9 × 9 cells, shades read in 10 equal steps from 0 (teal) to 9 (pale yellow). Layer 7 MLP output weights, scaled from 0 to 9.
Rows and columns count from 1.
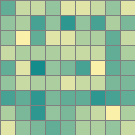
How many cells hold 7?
13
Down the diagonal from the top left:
3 6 3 6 4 7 1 9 7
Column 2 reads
7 6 9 6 8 7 3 4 5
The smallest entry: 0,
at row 5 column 3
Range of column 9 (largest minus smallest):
5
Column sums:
44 55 30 47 47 50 52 40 49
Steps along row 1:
up same down up same down down up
